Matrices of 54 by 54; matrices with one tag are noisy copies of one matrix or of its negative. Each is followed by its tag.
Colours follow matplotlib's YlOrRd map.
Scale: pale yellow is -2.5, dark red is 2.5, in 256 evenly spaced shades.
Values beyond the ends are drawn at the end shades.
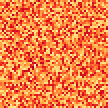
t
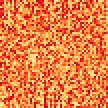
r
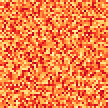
t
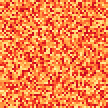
t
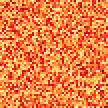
t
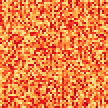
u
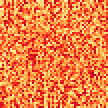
r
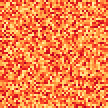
t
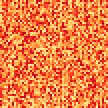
u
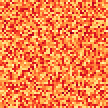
t
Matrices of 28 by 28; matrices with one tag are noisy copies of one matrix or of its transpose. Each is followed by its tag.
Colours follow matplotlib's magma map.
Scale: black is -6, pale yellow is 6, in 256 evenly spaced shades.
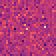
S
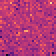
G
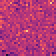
G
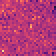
G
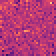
G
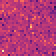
G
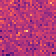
G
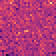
G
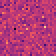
S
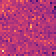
G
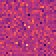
S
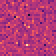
S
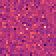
S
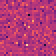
S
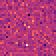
S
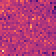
G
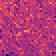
G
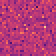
S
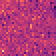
G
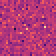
S
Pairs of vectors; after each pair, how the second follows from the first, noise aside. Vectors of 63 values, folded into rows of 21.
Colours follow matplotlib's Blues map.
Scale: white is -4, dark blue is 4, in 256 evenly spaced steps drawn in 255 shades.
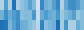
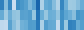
negated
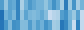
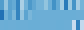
partly zeroed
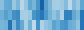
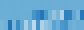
partly zeroed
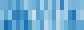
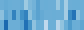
partly zeroed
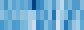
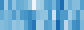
negated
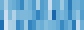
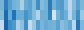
negated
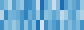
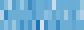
partly zeroed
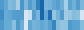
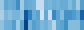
negated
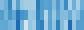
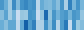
negated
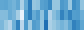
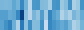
negated
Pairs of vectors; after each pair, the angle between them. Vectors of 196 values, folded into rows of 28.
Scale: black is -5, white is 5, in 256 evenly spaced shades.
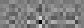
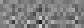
nearly parallel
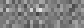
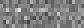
partly aligned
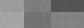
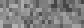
partly aligned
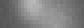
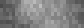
nearly parallel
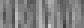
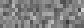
orthogonal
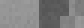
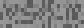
orthogonal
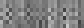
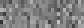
partly opposed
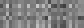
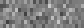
orthogonal
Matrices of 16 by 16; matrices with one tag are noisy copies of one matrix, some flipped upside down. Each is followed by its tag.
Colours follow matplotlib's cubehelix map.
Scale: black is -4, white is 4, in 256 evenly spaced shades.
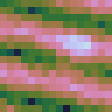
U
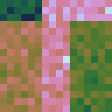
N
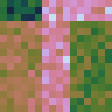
N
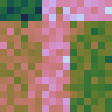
N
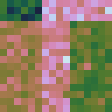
N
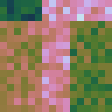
N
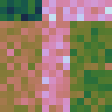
N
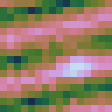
U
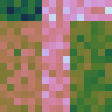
N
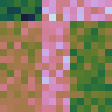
N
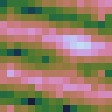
U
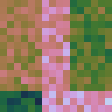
N
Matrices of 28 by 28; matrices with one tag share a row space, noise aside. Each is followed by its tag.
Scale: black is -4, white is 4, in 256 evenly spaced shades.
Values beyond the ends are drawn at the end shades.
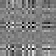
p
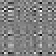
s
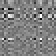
s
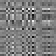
p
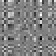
s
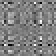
s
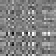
p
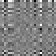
s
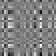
s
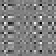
s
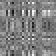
p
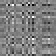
p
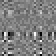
s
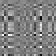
s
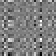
s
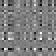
s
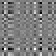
s
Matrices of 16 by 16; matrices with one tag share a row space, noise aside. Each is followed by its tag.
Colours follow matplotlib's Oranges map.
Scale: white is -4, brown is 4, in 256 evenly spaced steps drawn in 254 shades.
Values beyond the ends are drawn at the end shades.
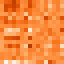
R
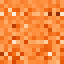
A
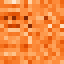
R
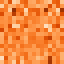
A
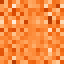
A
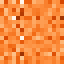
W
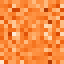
A
